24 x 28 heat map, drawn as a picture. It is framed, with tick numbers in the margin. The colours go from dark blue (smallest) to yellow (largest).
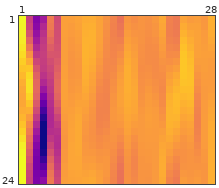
A vertical seam about 20% of the way across splits the table, and the right part is calmer. The grain runs up and down. The values are skewed, with a long tail toward low values. The bottom left is the roughest part. On average the colour sits 70% of the way up the scale.
